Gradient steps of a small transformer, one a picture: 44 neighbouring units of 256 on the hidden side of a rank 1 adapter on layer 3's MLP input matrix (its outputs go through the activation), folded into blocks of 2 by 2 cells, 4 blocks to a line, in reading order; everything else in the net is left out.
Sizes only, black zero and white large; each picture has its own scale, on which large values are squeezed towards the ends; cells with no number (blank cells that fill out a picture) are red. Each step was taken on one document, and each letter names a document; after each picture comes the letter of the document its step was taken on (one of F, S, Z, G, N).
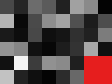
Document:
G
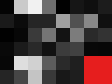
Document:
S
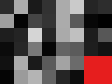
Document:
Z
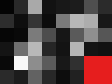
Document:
S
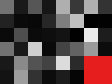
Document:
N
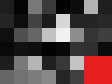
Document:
Z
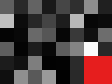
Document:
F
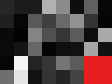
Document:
G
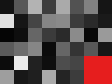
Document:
G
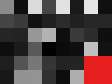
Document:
Z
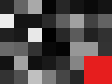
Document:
F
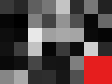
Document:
F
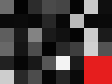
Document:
N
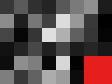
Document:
F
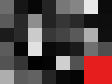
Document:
N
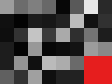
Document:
N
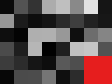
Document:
F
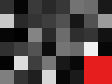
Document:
G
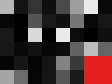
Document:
N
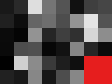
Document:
S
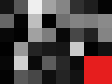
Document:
S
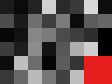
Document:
G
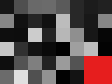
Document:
Z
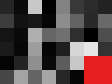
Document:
F
